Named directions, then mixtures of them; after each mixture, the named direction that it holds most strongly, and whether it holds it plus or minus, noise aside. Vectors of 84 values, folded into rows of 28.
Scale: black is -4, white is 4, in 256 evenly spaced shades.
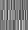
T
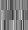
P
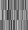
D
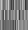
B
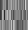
D, minus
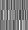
T, plus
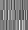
T, plus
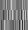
P, minus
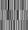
D, plus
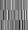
T, minus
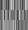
B, minus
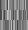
D, minus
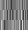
P, plus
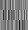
T, minus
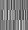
T, plus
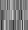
P, minus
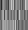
B, minus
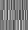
T, plus
